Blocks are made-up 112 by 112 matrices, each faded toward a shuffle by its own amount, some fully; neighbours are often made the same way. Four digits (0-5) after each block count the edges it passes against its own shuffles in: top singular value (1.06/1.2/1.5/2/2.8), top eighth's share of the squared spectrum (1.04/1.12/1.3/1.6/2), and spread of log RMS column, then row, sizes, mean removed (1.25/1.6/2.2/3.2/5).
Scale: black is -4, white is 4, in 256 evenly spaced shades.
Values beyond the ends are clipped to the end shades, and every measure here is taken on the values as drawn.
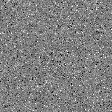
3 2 1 0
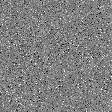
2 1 0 0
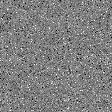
3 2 1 1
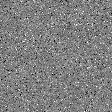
1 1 0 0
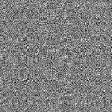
4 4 3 3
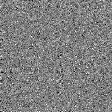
3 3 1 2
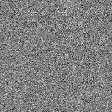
3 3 1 1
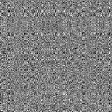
5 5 3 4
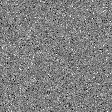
0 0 0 0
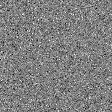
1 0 0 0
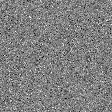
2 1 0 0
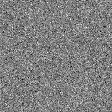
3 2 0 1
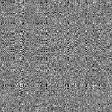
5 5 3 3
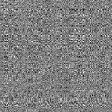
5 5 3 3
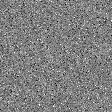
0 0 0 0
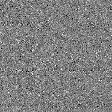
3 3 1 1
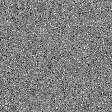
0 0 0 0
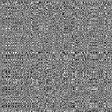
5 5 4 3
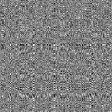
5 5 3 3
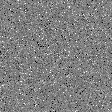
0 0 0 0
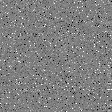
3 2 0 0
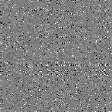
4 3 2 2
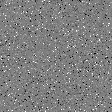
0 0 0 0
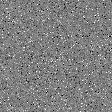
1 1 0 0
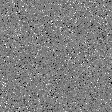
0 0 0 0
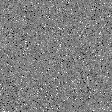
2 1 0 0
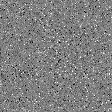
2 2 0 0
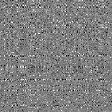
4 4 2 3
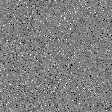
2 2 0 0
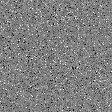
2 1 0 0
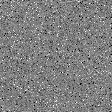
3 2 0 1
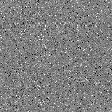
3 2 1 1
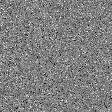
1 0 0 0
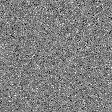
0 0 0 0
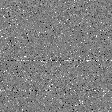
2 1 0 1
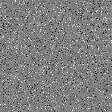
3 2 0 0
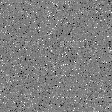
3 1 0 0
